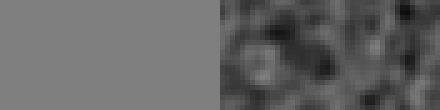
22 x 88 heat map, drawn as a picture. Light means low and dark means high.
The table splits into one row of 2 panels. Panel 1,1: middling, flat. Panel 1,2: high, blotchy.
